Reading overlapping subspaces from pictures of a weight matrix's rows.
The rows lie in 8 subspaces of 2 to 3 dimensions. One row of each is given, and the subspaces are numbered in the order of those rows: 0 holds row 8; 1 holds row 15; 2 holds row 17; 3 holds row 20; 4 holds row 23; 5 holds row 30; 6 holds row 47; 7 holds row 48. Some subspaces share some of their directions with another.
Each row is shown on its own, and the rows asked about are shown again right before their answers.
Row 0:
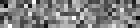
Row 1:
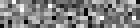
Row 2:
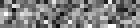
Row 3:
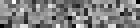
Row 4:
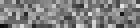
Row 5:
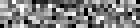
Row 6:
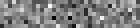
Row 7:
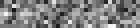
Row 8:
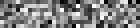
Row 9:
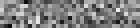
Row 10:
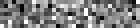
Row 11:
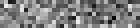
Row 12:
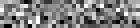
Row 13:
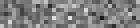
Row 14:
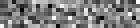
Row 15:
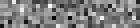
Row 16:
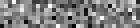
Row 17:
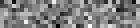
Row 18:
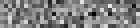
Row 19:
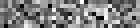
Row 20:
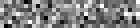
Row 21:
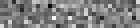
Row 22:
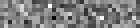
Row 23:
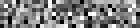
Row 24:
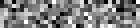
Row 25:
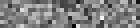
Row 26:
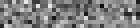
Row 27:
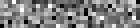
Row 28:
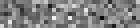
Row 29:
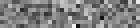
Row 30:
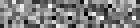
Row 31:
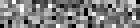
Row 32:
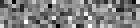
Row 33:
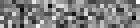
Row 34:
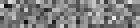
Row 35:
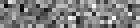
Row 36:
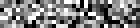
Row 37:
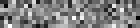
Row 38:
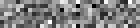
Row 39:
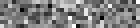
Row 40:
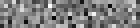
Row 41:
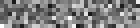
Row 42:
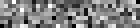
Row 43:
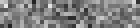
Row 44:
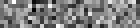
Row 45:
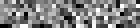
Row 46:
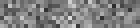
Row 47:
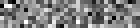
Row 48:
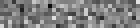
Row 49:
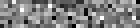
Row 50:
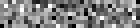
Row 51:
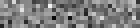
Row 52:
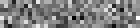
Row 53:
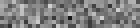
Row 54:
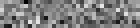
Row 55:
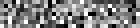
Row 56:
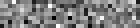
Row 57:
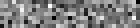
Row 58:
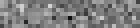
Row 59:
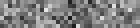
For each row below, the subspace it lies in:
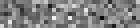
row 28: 2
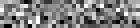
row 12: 3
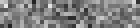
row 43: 1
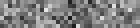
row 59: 7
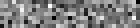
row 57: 7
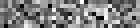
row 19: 5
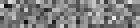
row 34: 6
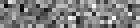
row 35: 6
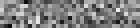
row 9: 3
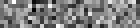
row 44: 6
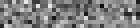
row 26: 3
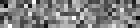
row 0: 1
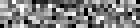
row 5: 4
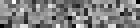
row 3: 5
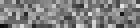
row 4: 5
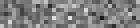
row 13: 2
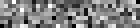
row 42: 5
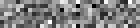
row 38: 0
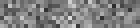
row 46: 7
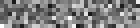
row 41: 5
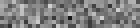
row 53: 3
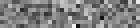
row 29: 0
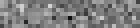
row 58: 6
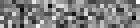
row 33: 7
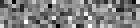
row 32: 2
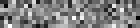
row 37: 1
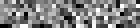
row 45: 5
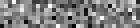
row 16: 7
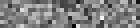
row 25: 0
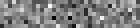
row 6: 7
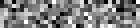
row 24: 2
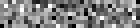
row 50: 6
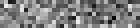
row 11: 6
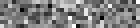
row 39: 0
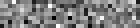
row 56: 6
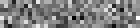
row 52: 1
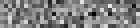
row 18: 4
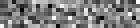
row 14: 4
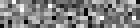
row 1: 6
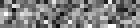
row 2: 2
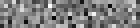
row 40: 4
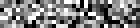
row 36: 5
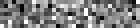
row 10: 1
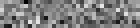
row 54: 3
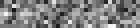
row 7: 2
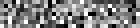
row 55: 4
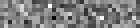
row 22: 5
